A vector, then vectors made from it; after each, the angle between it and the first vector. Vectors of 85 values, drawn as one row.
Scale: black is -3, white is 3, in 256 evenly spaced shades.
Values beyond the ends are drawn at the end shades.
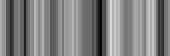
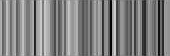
orthogonal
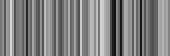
partly opposed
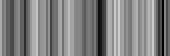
nearly parallel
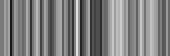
partly aligned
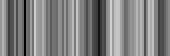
nearly parallel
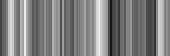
nearly opposite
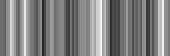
nearly opposite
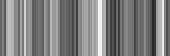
nearly opposite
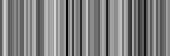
orthogonal
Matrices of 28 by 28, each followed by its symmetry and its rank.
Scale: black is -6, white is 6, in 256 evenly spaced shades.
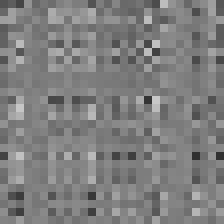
neither, rank three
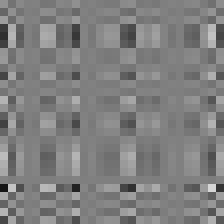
neither, rank one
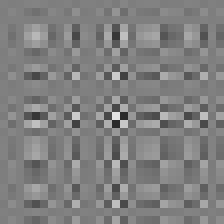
symmetric, rank one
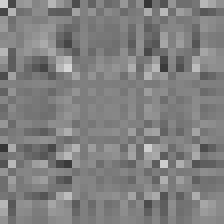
symmetric, rank two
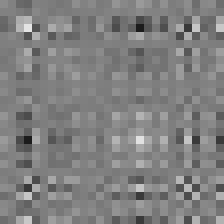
symmetric, rank two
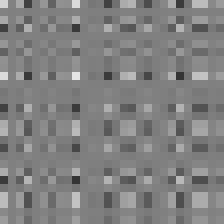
symmetric, rank one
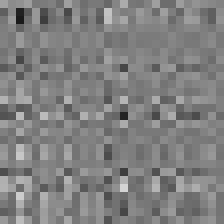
neither, rank two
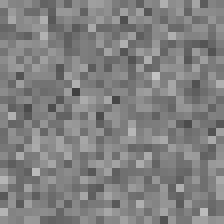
neither, full rank
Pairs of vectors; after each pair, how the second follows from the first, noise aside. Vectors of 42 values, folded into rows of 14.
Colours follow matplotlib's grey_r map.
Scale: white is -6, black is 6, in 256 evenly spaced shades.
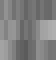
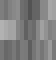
reversed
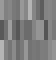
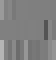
partly zeroed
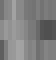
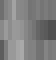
copied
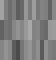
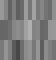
copied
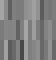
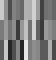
scaled up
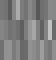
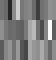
scaled up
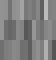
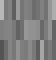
shuffled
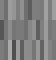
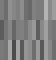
copied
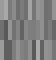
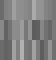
shuffled
